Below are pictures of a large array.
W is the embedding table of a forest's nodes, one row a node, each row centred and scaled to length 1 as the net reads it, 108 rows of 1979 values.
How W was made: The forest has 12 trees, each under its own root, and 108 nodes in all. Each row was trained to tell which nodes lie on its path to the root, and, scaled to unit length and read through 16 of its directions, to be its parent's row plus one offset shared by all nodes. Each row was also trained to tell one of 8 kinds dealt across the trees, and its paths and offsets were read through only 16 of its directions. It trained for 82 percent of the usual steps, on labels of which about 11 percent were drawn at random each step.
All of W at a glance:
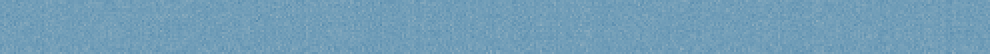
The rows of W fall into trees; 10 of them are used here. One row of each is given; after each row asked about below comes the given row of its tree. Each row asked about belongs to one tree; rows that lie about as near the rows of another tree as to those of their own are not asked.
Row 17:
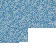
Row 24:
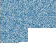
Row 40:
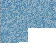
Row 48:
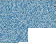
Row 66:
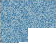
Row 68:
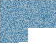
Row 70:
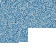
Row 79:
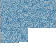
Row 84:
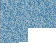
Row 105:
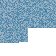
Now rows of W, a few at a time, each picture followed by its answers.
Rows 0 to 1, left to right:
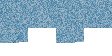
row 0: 48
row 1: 24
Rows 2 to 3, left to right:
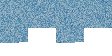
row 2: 79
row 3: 48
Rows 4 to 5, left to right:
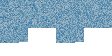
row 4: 17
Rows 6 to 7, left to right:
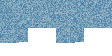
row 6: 48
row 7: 79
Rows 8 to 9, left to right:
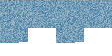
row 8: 70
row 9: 79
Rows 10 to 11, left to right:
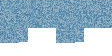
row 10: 24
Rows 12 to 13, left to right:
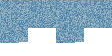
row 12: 24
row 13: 17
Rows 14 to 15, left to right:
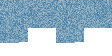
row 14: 24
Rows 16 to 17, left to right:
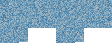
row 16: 17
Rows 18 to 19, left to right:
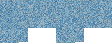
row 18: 70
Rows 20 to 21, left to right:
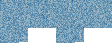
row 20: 17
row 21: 48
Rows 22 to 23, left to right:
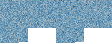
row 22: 70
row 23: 17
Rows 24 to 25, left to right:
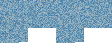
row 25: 70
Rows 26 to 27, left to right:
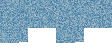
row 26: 66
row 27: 17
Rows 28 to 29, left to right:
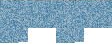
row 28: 24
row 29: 68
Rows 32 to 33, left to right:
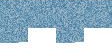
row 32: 68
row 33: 24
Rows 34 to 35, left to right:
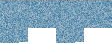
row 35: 48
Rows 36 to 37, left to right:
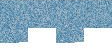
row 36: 84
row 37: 24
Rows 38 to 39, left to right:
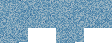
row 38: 79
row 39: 105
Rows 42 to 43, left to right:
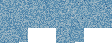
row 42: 66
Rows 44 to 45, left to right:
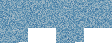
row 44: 68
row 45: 105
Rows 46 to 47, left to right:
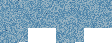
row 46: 68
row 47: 40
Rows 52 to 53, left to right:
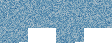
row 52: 70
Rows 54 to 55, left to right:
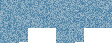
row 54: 17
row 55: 79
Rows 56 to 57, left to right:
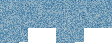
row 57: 68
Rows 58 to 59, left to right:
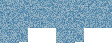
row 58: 66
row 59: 79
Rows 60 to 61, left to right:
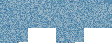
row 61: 48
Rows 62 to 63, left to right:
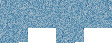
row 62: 70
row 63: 48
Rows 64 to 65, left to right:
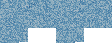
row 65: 79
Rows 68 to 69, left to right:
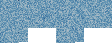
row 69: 66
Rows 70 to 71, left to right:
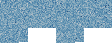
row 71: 70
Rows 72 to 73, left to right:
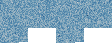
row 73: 70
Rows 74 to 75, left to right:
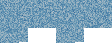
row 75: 68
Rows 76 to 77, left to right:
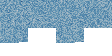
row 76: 70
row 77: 68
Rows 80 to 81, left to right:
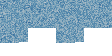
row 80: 24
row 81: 40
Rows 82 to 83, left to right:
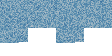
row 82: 79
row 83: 17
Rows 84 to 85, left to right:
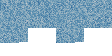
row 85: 68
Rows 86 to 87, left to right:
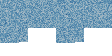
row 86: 24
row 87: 48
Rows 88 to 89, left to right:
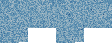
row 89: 48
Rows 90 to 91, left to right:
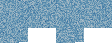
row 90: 79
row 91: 66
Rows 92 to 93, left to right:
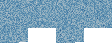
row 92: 17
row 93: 70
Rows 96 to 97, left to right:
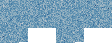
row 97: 24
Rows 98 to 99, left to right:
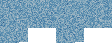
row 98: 68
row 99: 48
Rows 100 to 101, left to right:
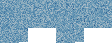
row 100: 84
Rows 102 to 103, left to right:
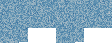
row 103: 84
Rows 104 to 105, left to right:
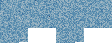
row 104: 17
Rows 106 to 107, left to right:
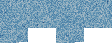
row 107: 79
